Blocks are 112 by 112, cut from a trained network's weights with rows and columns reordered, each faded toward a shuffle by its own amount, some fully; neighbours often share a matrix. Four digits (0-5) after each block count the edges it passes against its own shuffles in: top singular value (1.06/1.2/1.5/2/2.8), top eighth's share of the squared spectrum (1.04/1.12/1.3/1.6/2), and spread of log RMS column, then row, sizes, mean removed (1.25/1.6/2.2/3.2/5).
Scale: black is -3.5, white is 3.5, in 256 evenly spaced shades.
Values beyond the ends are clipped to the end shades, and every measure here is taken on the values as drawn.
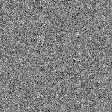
3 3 1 1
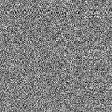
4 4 1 2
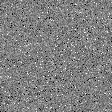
0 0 0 0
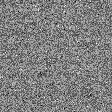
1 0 0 0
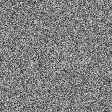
0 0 0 0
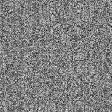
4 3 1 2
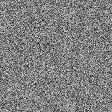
2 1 0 0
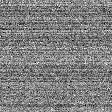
4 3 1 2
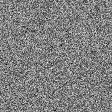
1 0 0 0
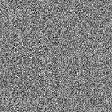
4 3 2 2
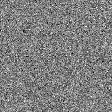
3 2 0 1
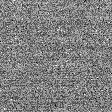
2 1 0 0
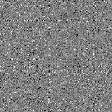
4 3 2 2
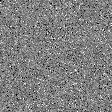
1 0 0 0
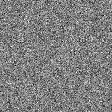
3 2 0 0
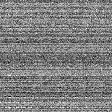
5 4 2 3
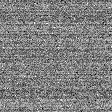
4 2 0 1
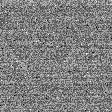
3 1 0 0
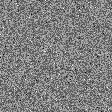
0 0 0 0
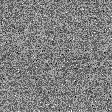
1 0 0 0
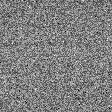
1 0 0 0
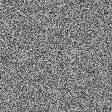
0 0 0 0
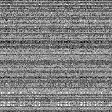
5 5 2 3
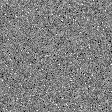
1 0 0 0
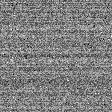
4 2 0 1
